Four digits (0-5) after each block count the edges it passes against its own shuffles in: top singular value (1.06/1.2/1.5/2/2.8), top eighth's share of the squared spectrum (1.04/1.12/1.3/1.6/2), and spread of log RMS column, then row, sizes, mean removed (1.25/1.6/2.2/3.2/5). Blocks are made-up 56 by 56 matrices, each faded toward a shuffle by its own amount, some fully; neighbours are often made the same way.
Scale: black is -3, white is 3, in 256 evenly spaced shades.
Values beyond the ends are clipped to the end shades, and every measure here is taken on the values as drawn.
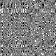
4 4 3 1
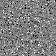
2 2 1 0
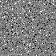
2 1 0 0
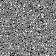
1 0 0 0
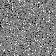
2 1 0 0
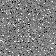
2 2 0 0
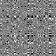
4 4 3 2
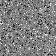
1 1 0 0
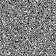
2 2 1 0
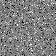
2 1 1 0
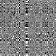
4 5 3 2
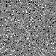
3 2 0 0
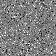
1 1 0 0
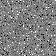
1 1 0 0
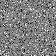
1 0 0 0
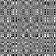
5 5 4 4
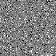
3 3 1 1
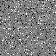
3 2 0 0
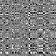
5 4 3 3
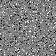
1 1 0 0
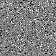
2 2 0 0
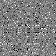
3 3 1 1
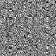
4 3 1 2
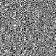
4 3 2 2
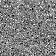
2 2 0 0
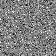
0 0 0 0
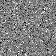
0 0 0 0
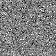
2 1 0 0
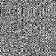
4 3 2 1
